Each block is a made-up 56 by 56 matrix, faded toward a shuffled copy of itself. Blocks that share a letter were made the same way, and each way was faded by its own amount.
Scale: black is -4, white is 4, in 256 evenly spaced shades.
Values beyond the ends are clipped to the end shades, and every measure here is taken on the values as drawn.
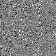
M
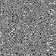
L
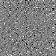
L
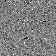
M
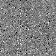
M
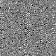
L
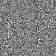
M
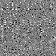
L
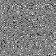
L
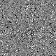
M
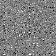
M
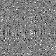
L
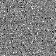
M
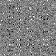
L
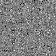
M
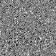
M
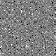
L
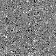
M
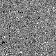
M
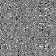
L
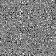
M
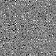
L
